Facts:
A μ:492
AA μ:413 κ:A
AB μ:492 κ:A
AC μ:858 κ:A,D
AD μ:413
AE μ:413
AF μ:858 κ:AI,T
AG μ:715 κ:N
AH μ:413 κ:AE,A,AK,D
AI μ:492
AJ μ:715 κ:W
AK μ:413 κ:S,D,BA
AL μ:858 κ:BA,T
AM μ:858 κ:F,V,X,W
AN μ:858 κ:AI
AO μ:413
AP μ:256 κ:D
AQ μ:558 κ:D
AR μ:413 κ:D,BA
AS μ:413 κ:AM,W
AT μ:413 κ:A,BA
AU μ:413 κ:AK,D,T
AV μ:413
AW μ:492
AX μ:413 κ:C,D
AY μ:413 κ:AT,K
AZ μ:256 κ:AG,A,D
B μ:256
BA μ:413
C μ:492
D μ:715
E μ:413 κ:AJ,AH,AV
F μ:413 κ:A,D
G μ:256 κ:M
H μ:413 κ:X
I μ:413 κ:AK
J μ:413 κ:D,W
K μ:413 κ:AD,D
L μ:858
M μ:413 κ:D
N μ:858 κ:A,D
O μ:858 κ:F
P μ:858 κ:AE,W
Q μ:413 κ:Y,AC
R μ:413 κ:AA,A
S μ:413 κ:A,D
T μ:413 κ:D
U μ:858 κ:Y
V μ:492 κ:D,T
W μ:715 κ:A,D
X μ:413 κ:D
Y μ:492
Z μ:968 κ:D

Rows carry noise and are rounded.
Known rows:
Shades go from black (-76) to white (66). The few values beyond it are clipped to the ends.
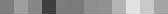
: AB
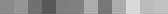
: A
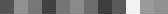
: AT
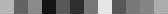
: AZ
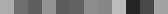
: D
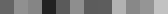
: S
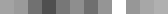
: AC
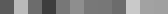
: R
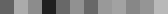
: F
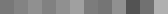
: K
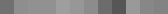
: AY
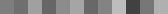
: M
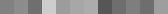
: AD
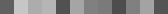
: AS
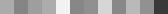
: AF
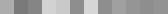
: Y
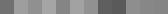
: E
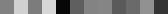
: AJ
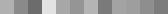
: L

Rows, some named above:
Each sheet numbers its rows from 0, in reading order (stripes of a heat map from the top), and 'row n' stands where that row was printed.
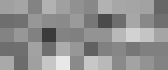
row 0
O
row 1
I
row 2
AB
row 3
AU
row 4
AI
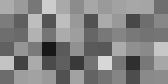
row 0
U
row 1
T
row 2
AU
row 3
S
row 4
AP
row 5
J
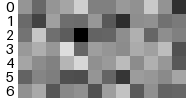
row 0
AL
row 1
AK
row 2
W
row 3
P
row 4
AN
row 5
AH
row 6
AG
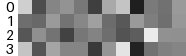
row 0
B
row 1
AR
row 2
AT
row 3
G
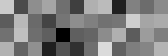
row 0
B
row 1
R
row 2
W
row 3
AZ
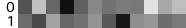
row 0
AA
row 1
AK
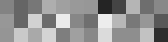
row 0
BA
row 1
V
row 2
AM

